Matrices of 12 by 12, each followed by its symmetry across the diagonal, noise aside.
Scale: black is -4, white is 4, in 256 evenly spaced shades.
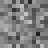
neither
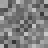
symmetric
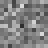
neither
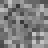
symmetric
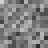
symmetric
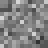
symmetric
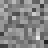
neither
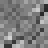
symmetric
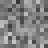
neither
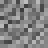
symmetric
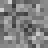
symmetric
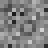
symmetric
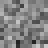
neither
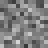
neither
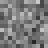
neither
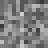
neither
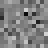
neither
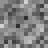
symmetric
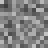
symmetric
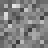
symmetric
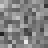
neither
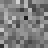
neither
